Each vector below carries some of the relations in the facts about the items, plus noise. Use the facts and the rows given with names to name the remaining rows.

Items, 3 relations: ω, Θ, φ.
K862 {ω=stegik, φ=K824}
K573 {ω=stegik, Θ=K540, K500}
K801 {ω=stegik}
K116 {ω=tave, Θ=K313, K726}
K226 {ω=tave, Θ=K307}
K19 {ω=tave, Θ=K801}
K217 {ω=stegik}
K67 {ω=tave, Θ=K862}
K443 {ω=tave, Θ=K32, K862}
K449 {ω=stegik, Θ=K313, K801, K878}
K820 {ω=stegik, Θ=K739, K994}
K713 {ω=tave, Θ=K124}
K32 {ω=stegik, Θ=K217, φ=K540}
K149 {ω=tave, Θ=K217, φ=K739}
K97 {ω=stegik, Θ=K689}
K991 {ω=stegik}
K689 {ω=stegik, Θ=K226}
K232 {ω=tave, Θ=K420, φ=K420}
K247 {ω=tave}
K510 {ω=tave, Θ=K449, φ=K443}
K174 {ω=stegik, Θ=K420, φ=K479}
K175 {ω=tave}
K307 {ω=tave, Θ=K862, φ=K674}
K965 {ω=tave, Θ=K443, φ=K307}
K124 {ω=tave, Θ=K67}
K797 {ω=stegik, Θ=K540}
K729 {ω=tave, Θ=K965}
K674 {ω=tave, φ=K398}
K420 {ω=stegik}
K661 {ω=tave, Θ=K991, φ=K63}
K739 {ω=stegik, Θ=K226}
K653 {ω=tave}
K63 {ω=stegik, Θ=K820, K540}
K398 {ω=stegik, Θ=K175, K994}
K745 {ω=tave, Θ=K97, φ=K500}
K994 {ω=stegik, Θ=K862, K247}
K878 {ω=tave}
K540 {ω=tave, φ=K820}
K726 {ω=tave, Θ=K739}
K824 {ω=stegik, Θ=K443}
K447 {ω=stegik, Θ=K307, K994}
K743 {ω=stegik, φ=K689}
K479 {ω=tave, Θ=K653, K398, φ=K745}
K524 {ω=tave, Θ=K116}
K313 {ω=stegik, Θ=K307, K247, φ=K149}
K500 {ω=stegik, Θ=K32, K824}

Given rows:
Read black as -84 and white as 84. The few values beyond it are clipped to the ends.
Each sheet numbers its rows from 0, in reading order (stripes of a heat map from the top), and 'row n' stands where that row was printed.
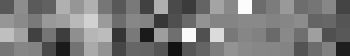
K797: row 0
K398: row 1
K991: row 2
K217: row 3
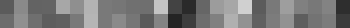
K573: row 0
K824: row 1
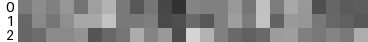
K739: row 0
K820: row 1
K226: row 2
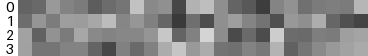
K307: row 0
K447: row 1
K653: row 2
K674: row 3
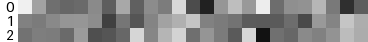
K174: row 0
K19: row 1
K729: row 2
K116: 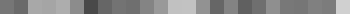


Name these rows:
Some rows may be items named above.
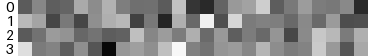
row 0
K573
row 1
K991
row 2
K713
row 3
K232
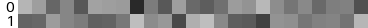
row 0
K743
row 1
K307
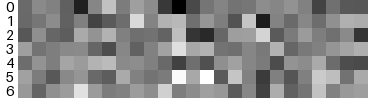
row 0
K862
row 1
K965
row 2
K573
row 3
K674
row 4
K447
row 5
K661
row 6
K479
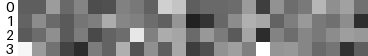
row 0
K149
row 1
K500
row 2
K443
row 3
K420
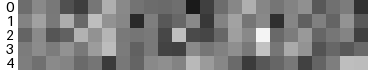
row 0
K32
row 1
K449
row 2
K797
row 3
K739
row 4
K878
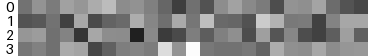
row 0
K447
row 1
K540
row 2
K801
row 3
K745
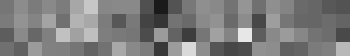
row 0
K994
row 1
K313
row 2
K63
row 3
K247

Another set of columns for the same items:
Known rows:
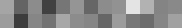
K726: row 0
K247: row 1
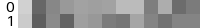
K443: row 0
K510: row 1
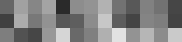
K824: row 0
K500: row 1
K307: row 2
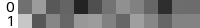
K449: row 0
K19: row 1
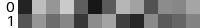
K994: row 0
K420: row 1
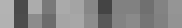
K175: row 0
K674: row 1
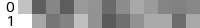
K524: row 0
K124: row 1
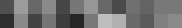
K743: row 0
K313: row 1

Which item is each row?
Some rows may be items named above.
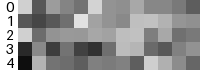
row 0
K965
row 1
K226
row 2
K443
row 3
K313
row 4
K739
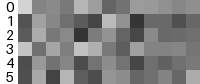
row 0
K713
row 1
K217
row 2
K174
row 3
K745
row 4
K743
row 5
K862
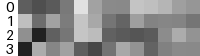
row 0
K226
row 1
K745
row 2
K540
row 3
K447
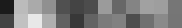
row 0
K820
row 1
K398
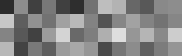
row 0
K313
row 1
K232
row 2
K307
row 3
K878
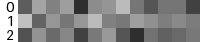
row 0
K824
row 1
K729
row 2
K991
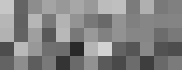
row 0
K443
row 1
K479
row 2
K149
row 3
K32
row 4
K801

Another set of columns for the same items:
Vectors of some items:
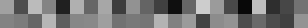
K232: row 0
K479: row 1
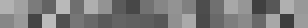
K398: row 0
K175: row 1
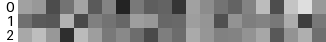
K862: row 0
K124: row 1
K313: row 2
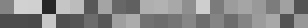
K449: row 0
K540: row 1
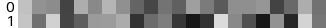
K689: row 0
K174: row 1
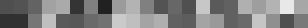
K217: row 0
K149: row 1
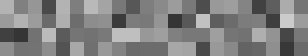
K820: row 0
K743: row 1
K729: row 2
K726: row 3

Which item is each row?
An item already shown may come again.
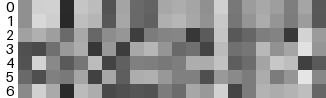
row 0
K449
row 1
K449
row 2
K743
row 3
K32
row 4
K878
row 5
K824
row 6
K801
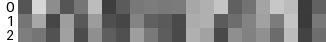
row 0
K878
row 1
K247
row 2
K307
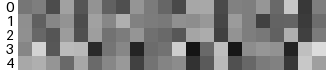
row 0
K307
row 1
K745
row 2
K226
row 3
K991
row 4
K743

